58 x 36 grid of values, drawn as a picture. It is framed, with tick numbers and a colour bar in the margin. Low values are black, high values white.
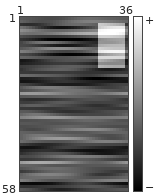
The grain runs across in streaks. In the top right lies a patch that is higher than the rest. The ninth with the highest average is the top right. The values are skewed, with a long tail toward high values.
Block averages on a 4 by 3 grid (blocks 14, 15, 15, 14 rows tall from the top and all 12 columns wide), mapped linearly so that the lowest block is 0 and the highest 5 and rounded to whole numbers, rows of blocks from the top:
0 0 5 | 0 0 0 | 1 1 1 | 1 1 0
